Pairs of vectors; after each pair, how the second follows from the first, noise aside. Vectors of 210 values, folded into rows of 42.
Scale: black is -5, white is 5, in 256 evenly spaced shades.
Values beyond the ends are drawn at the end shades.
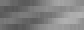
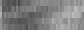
wrapped around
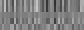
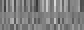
negated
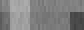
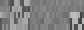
sign-scrambled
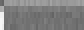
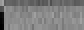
negated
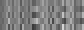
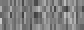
wrapped around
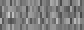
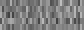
negated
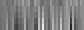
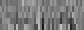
sign-scrambled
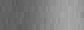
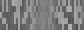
sign-scrambled
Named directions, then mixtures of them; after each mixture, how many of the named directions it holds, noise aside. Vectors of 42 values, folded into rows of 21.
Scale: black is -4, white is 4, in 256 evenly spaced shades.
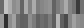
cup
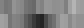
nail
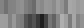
one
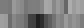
one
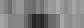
one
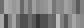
two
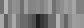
two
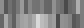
two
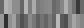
one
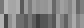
two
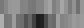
two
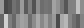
one
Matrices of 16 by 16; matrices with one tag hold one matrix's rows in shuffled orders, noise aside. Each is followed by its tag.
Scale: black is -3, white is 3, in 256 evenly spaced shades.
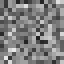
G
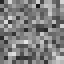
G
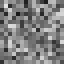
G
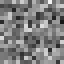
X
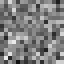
G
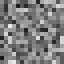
G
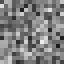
X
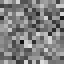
X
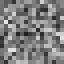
G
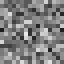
X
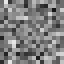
G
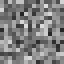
X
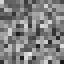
X
